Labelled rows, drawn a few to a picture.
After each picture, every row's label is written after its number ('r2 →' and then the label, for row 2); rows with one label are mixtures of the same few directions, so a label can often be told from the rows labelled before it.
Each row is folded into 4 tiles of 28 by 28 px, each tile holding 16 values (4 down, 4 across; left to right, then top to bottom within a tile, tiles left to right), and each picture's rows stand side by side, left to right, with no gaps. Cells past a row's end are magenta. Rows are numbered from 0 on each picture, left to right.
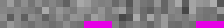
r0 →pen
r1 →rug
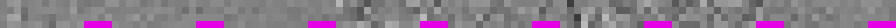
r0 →rug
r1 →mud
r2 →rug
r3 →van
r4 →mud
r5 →rug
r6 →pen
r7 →pen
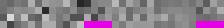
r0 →pen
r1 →pen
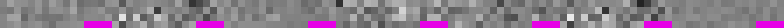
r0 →rug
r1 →pen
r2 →pen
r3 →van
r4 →mud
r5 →pen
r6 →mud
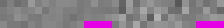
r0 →pen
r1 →rug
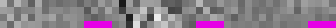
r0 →pen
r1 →rug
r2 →rug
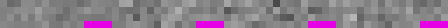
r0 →van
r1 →van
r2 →mud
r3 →rug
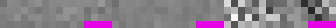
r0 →van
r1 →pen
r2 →pen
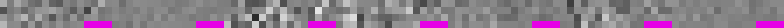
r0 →mud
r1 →rug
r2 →mud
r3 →rug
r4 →van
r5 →rug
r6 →pen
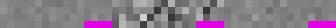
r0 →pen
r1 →mud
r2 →mud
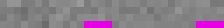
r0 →van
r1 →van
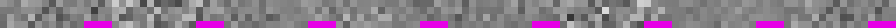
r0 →mud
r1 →pen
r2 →pen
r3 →pen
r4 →rug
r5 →pen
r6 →van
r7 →mud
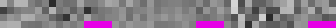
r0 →mud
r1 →pen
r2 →rug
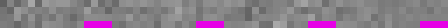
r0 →pen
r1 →van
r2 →van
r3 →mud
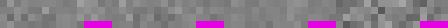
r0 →pen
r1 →rug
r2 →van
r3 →pen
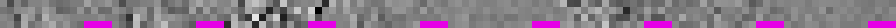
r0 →rug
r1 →rug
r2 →mud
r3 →rug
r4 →rug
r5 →van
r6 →pen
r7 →pen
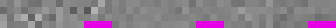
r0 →mud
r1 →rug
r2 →van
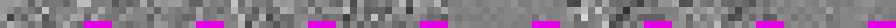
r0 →pen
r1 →pen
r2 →rug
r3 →rug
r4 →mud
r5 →van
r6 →van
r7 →pen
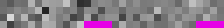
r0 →pen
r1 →pen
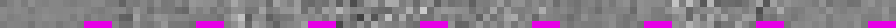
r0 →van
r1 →rug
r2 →rug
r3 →mud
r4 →mud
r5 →rug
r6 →pen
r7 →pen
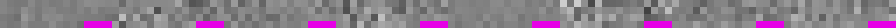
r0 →rug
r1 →pen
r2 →pen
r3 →rug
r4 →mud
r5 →pen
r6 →van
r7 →rug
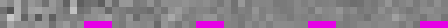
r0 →rug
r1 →van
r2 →rug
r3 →mud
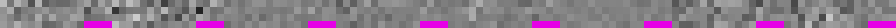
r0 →pen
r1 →mud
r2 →mud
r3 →pen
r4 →van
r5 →pen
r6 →pen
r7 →rug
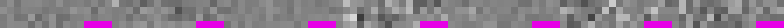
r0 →mud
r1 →van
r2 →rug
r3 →rug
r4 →van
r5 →mud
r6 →rug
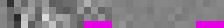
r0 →rug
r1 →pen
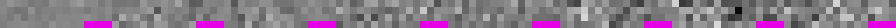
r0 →van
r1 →pen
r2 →rug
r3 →mud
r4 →rug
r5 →van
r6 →van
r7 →mud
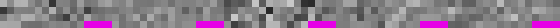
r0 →mud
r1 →mud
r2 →pen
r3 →van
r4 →mud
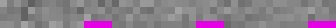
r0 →van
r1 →van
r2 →mud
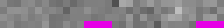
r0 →van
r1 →van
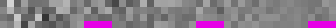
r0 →rug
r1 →pen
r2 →pen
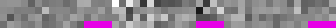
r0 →pen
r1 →pen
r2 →rug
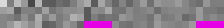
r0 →pen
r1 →pen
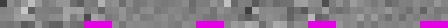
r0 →van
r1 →pen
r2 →van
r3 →mud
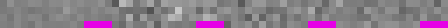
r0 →van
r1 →van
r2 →mud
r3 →van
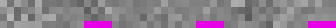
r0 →pen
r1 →mud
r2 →van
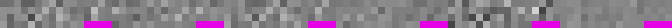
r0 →mud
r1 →mud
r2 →mud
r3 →pen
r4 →mud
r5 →rug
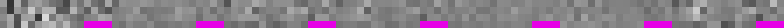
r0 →rug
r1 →van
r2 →van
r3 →van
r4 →van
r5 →pen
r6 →van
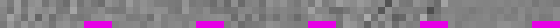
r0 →rug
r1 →rug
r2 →pen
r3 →mud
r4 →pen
